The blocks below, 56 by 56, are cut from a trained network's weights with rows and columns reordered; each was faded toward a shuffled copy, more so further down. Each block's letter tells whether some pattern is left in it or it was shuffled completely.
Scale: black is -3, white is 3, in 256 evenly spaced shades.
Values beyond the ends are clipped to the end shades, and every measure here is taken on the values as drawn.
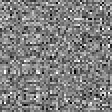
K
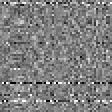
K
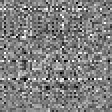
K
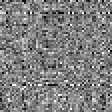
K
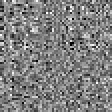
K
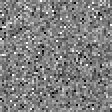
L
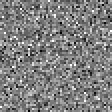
L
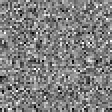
K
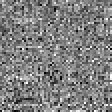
K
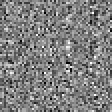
K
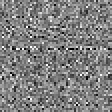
K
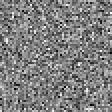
L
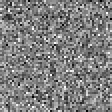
L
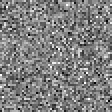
L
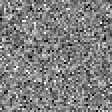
L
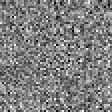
K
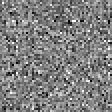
K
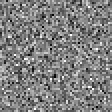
L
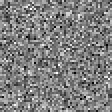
L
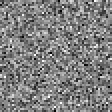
L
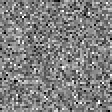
L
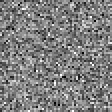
L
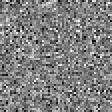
K
